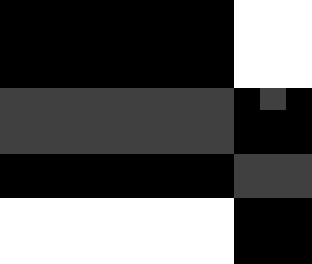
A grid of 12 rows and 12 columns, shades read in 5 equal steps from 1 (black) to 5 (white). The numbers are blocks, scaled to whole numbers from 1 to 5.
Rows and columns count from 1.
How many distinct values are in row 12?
2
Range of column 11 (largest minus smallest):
4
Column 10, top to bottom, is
5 5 5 5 1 1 1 2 2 1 1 1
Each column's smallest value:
1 1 1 1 1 1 1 1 1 1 1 1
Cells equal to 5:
39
